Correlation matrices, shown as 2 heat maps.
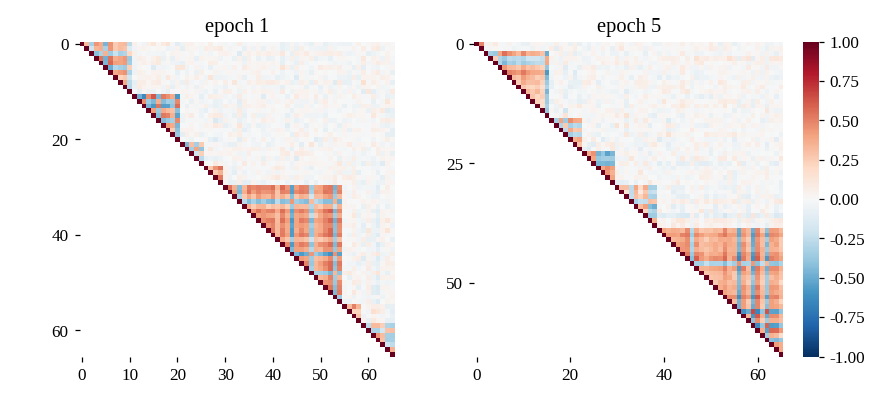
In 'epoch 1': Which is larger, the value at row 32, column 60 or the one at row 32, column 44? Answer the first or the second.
the first
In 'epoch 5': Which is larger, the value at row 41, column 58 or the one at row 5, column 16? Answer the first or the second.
the first
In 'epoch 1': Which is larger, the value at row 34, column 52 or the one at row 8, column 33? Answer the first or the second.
the first
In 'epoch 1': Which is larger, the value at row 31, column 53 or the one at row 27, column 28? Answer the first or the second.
the second
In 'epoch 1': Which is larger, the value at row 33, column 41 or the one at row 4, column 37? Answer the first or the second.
the second
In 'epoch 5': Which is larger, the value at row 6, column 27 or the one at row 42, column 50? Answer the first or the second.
the second
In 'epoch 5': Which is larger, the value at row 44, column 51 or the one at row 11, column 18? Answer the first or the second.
the first
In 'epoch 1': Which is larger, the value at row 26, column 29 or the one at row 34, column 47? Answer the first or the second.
the first
